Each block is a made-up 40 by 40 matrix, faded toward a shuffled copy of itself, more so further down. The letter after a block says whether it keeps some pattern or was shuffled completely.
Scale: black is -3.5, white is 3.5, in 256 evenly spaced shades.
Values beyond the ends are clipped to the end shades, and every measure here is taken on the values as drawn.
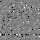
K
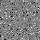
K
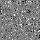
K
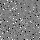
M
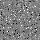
M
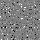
K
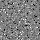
M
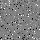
M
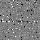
K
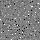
M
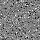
M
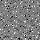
K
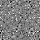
K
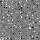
K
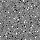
M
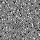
M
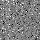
M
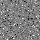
K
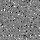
K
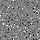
M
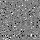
K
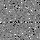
K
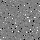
M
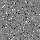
M
